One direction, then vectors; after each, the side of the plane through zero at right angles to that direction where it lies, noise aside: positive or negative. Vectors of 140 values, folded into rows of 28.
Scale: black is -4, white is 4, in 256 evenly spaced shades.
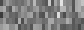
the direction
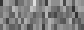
positive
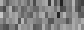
negative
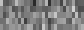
negative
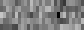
negative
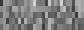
positive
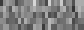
positive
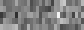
positive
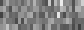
positive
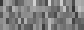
positive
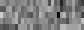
negative
